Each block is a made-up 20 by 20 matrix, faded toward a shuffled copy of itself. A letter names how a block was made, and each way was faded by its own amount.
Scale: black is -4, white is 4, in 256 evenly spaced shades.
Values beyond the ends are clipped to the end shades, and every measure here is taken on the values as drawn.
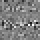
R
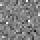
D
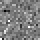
D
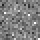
D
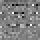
R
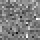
D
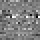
R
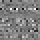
R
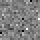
D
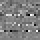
R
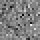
D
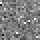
D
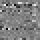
R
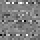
R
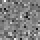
D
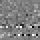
R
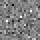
D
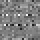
R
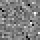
D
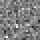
D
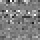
R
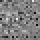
R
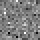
D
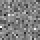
D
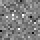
D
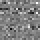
R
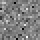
D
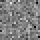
D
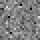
D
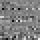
R
